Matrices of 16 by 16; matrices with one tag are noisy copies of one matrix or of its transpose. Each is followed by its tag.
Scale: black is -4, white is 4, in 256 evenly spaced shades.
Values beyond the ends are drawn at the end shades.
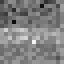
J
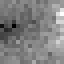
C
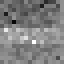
J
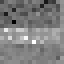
J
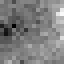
C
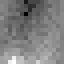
C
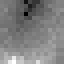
C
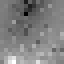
C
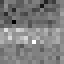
J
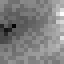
C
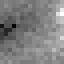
C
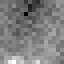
C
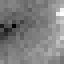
C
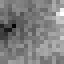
C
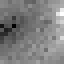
C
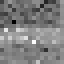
J
